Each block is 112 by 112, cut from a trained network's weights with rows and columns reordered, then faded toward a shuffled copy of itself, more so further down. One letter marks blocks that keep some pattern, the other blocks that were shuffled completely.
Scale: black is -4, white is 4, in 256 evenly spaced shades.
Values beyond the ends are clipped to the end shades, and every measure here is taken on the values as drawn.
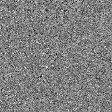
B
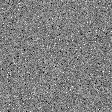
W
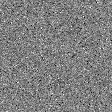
W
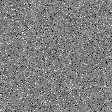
W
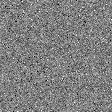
W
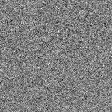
B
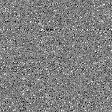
B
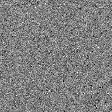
B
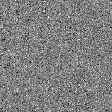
B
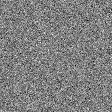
W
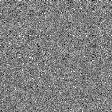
B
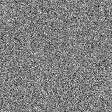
B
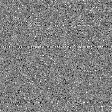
B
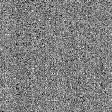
B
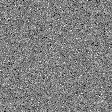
W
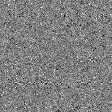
B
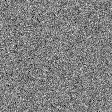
W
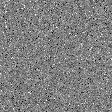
W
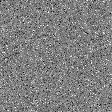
W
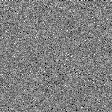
B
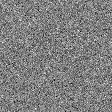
W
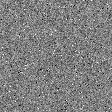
W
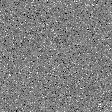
W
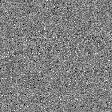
B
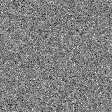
W
